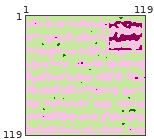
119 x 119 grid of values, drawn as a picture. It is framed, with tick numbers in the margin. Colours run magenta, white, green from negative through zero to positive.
Stripes: horizontal, repeating 9 times. Average level on the scale: 50%. Odd patch: lower, in the top right. Ninth with the lowest average: top right.
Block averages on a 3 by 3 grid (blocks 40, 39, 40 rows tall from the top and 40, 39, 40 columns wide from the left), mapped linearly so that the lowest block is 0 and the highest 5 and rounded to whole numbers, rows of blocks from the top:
5 5 0 / 4 5 4 / 4 5 5
